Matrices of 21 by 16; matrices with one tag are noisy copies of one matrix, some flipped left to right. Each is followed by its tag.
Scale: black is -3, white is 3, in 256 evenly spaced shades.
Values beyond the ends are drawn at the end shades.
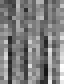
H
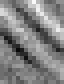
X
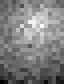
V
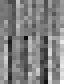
H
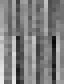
H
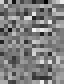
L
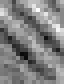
X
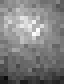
V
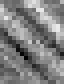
X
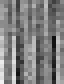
H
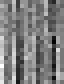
H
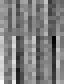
H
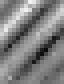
X
